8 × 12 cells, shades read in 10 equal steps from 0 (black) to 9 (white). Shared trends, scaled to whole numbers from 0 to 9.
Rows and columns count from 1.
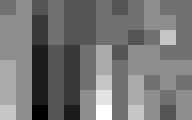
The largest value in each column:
7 5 3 4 3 5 9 4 7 5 7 5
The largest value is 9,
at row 8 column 7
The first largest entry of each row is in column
2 1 11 7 1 7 7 7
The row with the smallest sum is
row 1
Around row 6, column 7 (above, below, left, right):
6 8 4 4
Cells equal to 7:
4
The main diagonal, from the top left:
4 5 2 3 2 4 8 4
